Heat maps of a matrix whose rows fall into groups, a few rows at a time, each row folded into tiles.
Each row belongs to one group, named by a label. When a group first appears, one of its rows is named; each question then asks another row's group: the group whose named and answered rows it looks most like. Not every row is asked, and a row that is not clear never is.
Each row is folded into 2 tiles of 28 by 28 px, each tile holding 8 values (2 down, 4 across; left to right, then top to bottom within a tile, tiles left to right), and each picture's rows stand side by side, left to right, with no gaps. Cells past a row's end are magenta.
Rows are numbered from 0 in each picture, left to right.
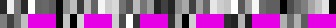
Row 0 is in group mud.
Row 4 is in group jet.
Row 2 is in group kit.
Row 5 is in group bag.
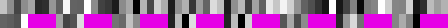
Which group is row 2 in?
mud
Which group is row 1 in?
mud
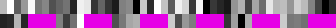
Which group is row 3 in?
mud
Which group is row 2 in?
mud
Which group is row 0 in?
jet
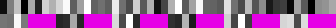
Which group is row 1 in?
jet
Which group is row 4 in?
kit
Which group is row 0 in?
mud
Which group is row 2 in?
kit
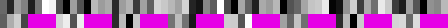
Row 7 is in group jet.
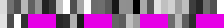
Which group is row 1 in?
jet
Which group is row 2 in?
mud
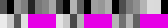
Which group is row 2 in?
bag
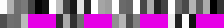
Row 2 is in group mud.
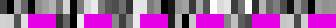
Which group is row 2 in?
bag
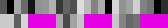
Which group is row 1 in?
bag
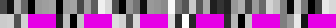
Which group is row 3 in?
kit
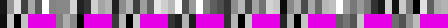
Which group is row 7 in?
mud
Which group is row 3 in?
jet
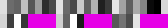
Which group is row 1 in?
kit
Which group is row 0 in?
kit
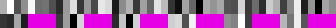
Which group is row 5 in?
mud
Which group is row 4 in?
mud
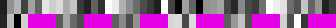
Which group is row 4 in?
mud
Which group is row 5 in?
kit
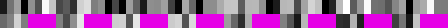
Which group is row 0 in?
mud
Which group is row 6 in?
jet
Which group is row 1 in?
bag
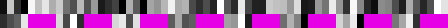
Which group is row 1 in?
kit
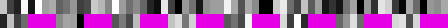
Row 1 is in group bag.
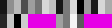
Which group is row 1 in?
mud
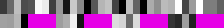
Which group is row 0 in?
bag
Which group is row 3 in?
jet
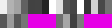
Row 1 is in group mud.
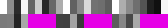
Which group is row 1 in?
jet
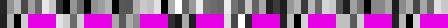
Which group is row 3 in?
jet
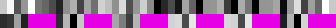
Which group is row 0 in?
jet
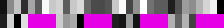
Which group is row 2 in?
jet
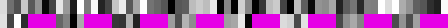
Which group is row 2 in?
jet
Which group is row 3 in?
bag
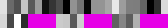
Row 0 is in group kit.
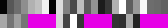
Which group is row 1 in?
kit
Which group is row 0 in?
bag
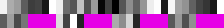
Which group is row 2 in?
bag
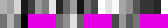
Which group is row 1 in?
mud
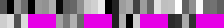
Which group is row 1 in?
bag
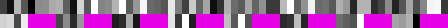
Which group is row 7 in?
bag
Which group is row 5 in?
jet
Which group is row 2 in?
jet
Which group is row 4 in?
kit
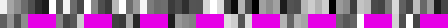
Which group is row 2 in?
jet
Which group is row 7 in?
kit
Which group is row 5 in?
bag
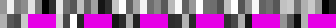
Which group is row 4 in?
jet
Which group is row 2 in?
jet
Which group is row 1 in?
kit
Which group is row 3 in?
jet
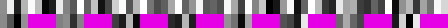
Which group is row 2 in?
jet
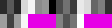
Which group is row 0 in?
bag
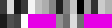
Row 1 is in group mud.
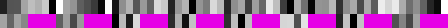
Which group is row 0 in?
bag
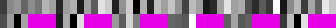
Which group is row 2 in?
mud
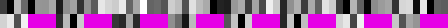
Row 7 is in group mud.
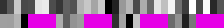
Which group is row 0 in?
bag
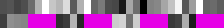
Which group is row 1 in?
jet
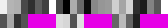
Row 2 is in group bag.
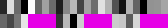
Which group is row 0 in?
mud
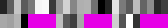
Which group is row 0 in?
bag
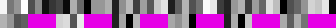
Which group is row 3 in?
bag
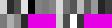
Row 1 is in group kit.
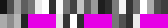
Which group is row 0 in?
bag
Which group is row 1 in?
kit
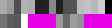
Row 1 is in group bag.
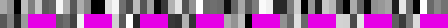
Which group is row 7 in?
mud
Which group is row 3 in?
jet
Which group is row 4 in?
bag
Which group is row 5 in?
mud
